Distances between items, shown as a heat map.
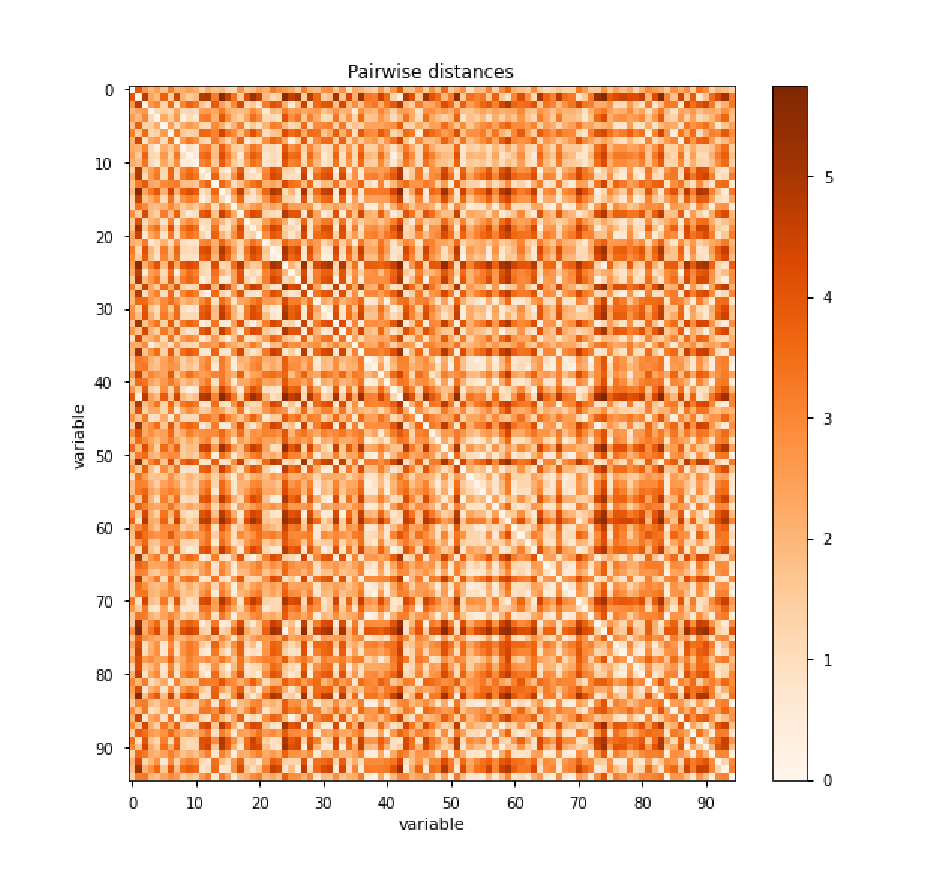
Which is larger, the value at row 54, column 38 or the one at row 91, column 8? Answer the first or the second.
the second
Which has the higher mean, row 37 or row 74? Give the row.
74
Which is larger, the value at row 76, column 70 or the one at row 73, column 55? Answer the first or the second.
the first
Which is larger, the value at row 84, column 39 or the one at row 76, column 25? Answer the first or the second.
the first
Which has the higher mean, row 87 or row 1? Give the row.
1
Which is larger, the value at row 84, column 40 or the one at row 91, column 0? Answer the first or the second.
the second
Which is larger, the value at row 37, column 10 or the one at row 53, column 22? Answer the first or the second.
the second
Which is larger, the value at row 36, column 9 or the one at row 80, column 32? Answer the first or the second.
the first
